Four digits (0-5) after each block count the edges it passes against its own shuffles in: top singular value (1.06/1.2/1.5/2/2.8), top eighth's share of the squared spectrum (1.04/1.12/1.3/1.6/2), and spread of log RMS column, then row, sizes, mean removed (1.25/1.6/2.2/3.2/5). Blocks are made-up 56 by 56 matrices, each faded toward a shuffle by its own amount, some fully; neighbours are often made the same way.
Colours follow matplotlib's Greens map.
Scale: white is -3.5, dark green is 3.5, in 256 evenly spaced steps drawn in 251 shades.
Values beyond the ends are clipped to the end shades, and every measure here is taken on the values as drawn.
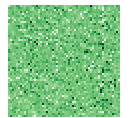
2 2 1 0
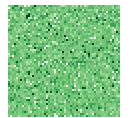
2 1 0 0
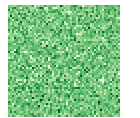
0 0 0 0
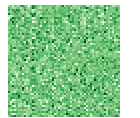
3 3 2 1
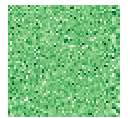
3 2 1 0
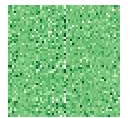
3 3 2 1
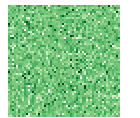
2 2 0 0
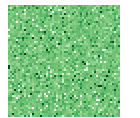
0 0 0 0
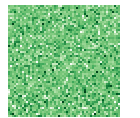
0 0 0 0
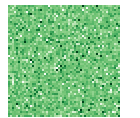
1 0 0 0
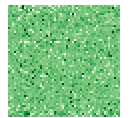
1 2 0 1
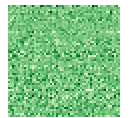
1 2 0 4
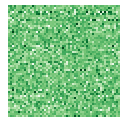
1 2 0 2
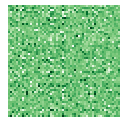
4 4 2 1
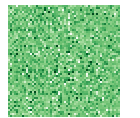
3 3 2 1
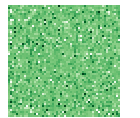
2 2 0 0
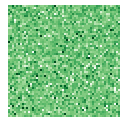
0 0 0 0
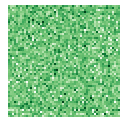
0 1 0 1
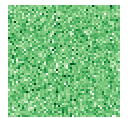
0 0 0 0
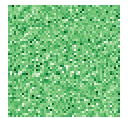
3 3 0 1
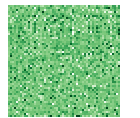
3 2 1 1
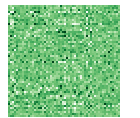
4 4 2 3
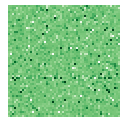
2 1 0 0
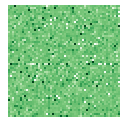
2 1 0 1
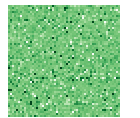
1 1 0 0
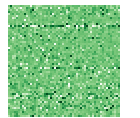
2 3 0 2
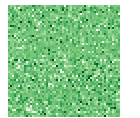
0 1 0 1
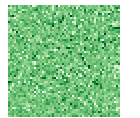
2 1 0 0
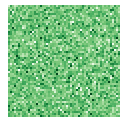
2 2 0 0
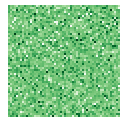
0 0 0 0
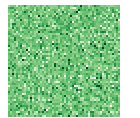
3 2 0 1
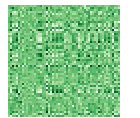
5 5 3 3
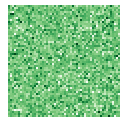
2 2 0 1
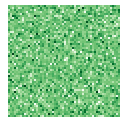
3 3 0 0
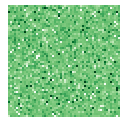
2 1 0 0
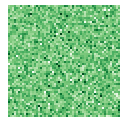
0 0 0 0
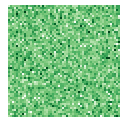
1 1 0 0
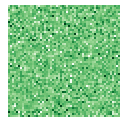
0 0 0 0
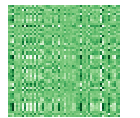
5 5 4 3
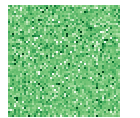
2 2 0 0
